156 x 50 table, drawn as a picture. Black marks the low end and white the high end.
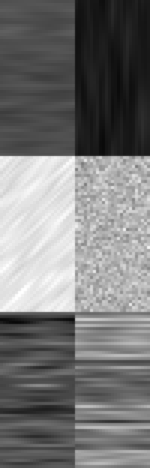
It is made of 3 by 2 panels. Panel 1,1: low, streaked across, faint in contrast. Panel 1,2: very low, streaked downward, faint in contrast. Panel 2,1: very high, slanting up to the right, faint in contrast. Panel 2,2: high, fine-grained. Panel 3,1: low, streaked across. Panel 3,2: middling, streaked across, strong in contrast.
